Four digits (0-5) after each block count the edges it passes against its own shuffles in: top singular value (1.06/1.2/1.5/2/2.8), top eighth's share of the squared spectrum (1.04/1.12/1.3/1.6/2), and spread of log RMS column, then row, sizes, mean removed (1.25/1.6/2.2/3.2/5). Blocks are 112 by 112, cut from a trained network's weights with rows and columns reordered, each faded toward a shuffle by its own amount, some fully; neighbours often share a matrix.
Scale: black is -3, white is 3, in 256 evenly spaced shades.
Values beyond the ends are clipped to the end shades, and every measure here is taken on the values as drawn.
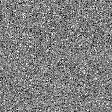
3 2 0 1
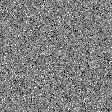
0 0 0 0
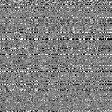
5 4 1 4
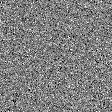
0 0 0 0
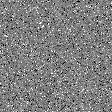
1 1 0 0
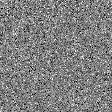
2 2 1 0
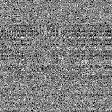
4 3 1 2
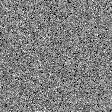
0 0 0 0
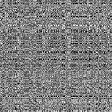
5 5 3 3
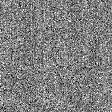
2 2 1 1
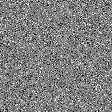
3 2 0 1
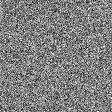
1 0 0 0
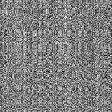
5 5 2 2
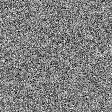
1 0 0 0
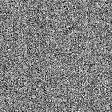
2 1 0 0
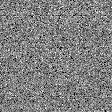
2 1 0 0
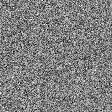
0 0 0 0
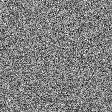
0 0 0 0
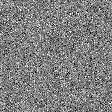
2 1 0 0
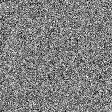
3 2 0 0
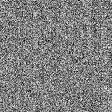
3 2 0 0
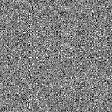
4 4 2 2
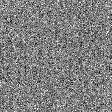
2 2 0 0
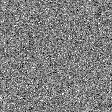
1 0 0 0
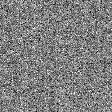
2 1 0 1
